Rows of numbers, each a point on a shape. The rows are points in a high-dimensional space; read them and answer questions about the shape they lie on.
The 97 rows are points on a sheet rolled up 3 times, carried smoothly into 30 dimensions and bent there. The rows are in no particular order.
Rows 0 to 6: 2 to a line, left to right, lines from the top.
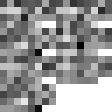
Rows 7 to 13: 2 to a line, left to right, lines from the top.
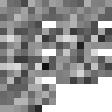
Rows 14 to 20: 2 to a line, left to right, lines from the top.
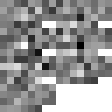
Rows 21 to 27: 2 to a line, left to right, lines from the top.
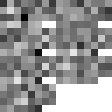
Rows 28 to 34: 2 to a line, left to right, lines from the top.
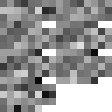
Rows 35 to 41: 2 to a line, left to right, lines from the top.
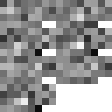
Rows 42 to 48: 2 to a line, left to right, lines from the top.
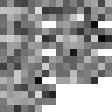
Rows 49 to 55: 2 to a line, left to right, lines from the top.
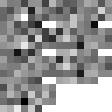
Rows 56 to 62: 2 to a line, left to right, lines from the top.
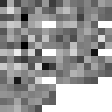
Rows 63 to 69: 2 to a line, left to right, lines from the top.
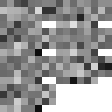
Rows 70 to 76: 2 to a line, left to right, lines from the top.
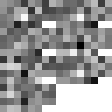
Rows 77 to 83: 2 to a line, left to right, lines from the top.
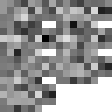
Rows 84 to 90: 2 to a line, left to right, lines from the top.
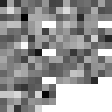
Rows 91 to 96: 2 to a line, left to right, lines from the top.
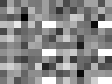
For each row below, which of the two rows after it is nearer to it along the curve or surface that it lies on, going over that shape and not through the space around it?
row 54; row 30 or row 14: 14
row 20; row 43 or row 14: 14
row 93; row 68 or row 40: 40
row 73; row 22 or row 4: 4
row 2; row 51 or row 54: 51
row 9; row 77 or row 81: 77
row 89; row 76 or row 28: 28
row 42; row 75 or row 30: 30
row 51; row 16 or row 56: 16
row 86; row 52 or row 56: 52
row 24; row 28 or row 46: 46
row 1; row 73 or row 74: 74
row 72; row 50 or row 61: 61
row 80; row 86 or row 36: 36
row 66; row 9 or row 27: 27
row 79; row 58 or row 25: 58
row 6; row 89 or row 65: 65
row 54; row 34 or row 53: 34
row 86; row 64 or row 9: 64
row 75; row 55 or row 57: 55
